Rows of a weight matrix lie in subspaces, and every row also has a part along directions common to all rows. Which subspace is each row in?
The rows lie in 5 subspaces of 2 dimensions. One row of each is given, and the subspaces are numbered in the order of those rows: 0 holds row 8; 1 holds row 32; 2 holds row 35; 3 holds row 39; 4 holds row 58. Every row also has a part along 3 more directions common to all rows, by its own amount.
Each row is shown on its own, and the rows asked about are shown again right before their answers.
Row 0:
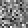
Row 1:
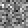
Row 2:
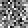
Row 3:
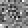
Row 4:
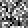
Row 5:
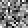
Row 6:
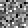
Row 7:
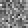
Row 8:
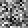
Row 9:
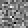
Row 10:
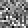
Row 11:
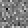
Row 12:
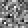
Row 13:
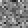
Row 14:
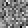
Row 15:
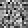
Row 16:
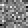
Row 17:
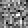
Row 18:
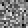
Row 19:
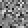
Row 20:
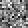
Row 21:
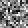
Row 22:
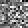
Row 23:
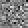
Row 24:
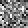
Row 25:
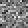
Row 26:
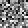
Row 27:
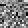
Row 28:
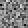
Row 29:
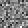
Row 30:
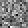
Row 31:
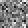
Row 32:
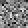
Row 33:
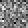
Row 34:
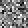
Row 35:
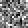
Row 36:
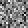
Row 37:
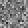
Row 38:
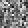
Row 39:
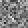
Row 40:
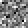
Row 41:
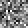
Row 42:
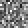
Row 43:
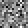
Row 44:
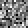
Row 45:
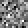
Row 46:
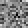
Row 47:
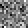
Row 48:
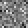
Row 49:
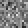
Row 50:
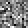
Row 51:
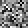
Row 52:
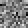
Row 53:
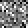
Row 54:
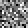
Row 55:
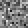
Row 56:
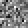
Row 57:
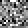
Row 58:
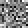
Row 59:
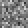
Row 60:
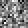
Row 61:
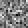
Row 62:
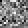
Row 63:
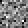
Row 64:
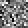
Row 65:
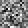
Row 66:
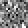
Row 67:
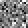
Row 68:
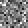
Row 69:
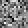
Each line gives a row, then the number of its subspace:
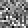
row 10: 0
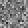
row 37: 1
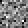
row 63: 3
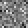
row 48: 1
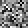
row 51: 0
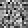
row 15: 2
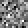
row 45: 3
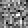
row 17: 2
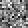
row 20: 2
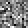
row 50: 0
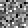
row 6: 2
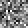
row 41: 2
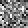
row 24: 1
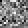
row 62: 3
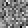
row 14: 4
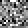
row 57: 3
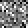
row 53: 1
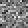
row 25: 4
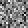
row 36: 1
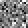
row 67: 1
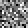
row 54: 0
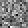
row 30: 0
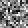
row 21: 2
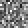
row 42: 2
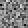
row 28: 2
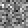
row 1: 4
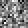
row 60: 3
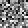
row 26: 4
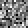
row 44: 4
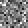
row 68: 1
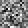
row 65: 0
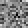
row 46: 4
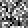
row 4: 0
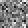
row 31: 1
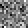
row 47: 1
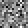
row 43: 0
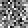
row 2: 2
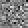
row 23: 4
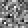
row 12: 3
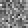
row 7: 2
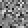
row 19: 0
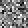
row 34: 0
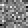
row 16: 4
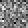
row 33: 1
